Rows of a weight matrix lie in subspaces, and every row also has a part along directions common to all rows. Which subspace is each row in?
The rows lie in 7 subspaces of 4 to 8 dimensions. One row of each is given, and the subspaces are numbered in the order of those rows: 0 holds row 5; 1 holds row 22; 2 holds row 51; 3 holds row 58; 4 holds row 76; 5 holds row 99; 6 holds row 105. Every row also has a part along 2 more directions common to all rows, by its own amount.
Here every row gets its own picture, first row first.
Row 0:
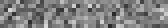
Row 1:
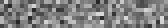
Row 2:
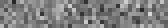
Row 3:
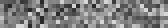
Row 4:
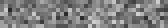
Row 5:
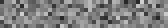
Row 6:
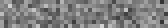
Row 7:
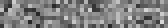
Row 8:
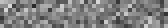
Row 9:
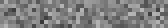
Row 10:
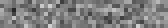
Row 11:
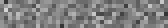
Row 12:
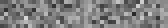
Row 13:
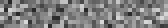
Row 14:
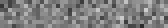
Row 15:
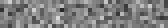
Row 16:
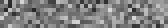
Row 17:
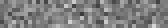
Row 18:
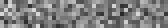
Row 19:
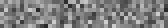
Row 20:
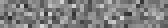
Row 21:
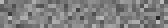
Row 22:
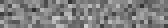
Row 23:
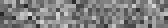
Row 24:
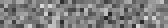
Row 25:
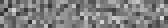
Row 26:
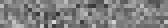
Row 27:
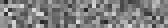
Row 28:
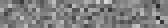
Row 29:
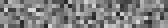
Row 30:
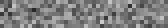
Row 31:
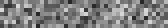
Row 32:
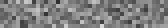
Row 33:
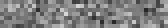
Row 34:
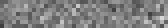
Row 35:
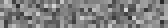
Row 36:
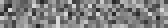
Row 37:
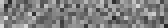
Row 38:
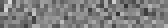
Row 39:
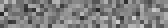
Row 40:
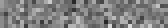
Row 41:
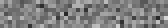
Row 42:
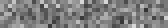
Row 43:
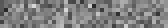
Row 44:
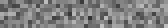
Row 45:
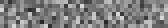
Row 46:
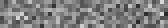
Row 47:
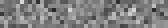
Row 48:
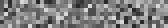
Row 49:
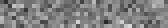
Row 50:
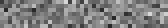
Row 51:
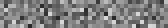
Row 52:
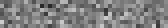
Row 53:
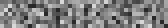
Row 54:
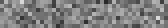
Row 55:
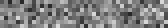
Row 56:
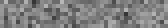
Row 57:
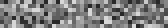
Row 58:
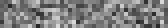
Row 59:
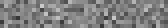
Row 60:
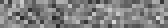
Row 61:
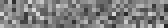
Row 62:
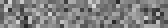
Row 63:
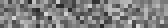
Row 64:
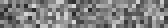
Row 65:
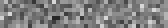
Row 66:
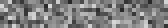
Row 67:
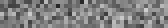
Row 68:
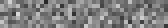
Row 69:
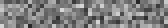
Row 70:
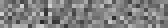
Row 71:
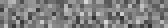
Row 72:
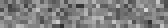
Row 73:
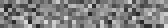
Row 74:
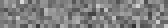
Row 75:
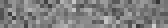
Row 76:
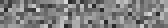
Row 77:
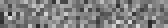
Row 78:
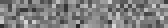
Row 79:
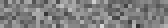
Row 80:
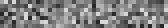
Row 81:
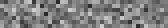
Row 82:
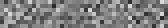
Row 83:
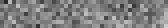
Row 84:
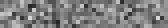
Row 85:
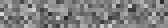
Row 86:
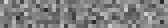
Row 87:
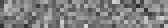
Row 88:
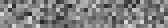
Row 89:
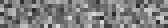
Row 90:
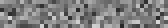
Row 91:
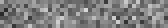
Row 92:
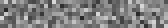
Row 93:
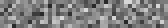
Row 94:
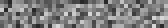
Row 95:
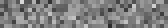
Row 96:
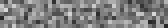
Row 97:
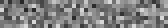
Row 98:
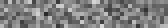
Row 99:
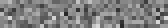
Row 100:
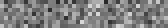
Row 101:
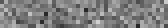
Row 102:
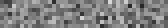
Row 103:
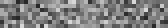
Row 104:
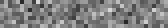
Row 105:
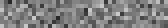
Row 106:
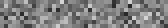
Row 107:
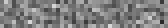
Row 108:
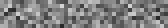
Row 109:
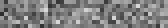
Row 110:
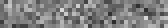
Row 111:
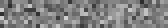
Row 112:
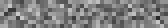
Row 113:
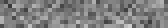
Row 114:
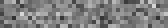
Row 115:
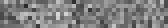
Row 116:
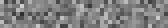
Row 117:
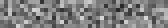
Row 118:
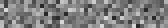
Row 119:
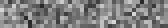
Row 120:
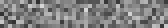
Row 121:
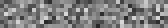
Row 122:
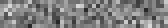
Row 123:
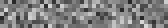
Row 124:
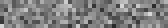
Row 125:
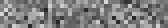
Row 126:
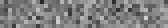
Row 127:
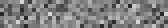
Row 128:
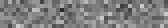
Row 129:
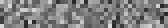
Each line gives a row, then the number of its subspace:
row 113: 4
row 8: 4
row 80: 4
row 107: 3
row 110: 6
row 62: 3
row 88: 0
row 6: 3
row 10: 2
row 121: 5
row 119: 0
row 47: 3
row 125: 0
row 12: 0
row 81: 2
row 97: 5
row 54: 5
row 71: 4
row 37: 6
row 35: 3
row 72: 6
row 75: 2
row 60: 5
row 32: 2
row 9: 5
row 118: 2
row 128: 6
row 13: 6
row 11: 3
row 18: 3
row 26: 6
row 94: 6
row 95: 3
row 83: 6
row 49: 4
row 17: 2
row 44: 1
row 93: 0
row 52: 2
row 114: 0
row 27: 4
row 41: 5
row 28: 5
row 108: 5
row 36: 6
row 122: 6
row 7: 3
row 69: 6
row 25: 2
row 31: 3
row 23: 0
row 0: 6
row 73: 2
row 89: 5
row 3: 6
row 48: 5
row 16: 5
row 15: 6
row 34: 6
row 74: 5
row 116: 0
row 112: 5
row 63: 2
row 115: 0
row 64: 0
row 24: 2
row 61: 4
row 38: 6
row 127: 3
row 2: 4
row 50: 4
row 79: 2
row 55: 3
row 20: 0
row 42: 1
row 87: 6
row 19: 4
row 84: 5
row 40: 4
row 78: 4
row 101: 5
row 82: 3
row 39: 1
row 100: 6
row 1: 5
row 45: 4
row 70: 0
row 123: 1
